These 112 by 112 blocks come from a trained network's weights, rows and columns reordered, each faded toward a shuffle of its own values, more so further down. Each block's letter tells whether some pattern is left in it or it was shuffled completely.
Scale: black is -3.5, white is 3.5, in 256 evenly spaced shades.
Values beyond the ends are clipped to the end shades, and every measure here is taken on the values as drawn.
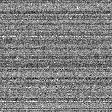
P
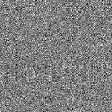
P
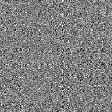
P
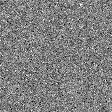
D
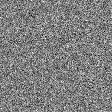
D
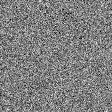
D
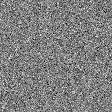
D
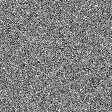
D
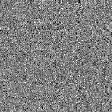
P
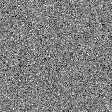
P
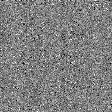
P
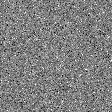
D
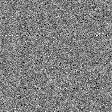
P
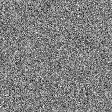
P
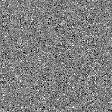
P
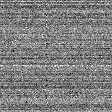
P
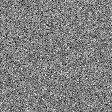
D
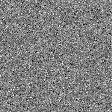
D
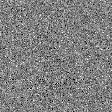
P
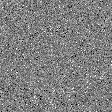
D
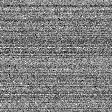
P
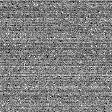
P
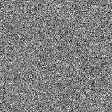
P
